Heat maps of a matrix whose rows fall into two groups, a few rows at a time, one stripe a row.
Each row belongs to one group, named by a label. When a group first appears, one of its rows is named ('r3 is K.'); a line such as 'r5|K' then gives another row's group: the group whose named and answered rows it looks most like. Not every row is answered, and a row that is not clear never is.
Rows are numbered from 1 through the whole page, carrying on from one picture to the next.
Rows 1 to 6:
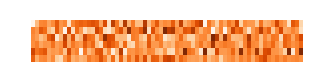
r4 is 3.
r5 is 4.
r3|3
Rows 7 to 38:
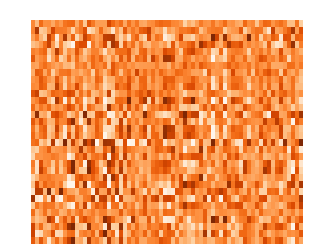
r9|3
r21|4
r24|3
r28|4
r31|3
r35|3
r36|4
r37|3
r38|4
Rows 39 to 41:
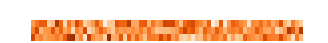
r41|4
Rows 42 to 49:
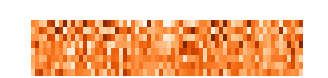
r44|3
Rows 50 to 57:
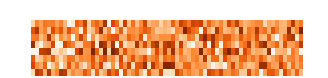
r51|4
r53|3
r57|3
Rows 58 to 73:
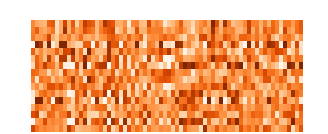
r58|3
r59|3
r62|4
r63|3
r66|4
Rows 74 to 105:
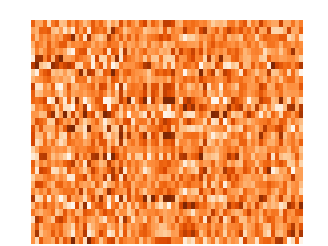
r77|3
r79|3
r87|3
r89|4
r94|4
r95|4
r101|3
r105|4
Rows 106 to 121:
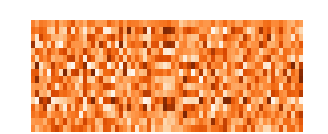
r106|4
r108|4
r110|3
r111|4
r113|3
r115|3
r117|4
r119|4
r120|3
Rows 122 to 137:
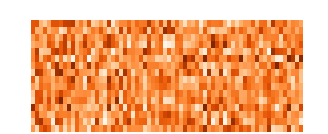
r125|3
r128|4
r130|4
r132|3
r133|3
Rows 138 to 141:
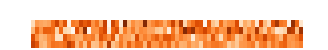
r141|4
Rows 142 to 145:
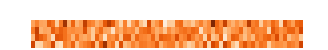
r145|3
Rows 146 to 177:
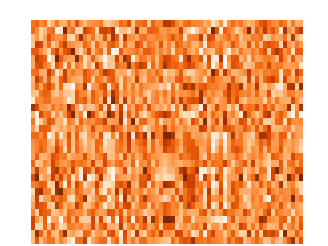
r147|3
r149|3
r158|4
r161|4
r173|4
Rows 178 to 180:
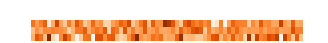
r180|3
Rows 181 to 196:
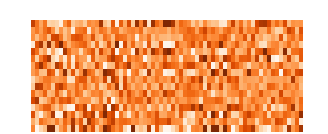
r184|3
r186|4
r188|3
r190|3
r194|3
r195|4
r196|3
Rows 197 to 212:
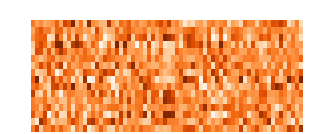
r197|4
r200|3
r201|3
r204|3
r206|4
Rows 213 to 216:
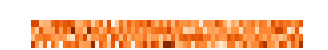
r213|4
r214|4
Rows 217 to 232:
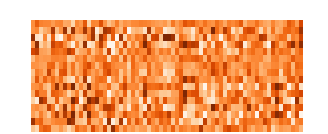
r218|3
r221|4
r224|3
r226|4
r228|4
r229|3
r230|4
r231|4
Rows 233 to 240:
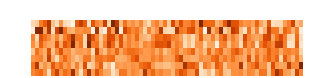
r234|3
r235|4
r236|4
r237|3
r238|3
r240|4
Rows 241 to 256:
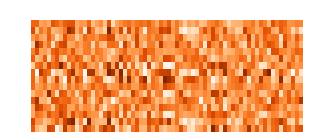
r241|4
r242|4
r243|3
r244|3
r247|3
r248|4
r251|3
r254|3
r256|3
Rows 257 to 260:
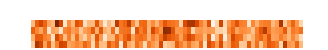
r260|3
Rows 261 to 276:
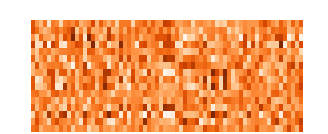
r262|4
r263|4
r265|4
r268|3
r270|3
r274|3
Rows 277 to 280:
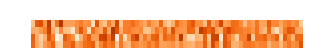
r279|3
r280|3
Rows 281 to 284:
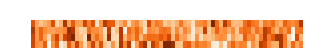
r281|3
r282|4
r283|4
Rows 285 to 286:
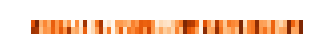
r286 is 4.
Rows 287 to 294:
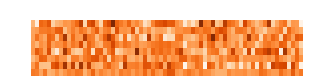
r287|4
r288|3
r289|3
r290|4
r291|3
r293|4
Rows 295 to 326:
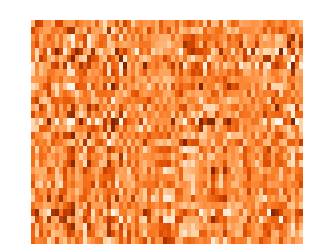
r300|4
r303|3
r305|3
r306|4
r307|4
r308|4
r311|4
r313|4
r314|4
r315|4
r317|3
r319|3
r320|3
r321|4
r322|4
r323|3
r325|4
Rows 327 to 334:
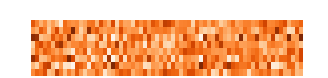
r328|4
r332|4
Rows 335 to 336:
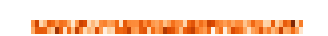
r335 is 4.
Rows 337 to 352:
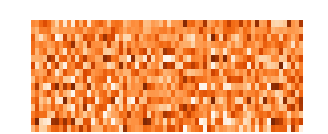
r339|3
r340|4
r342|3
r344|3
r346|4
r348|3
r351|4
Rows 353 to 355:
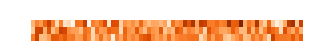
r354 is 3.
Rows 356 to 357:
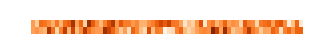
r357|3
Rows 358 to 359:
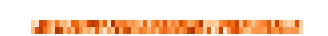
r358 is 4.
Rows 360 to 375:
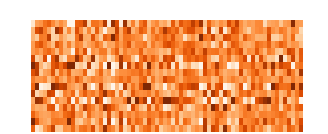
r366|4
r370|3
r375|3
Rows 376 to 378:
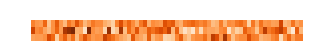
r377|4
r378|3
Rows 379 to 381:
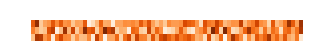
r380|3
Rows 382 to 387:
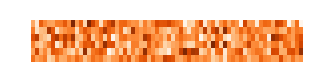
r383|3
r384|4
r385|3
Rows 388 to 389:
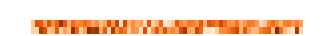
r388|3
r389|4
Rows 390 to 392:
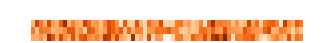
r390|3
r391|4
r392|3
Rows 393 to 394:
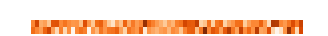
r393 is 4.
